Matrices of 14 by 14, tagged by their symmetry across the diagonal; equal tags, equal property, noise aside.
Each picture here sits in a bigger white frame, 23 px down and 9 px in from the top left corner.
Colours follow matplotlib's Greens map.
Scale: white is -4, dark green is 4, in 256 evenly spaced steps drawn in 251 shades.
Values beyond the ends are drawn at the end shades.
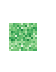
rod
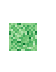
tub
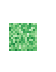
rod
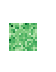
tub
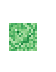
tub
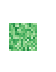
rod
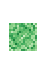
tub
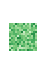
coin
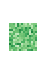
coin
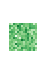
rod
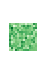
coin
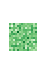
tub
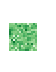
rod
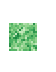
coin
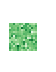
coin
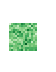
rod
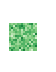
coin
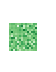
coin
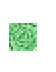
tub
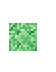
tub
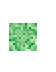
tub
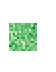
rod
